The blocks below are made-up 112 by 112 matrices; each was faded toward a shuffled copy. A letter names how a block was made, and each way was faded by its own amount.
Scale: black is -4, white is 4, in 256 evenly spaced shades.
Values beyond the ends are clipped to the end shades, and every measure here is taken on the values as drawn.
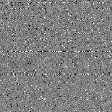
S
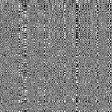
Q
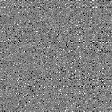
S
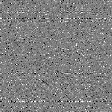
S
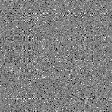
S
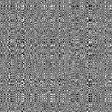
Q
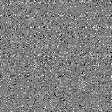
S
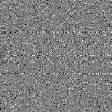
S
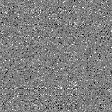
S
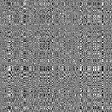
Q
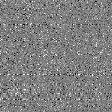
S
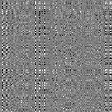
Q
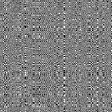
Q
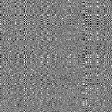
Q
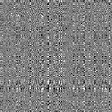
Q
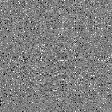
S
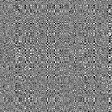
Q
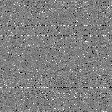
S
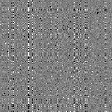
Q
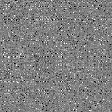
S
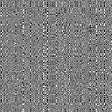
Q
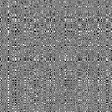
Q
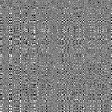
Q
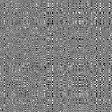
Q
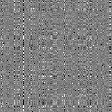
Q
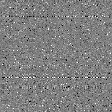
S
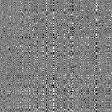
Q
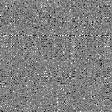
S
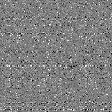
S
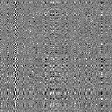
Q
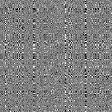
Q
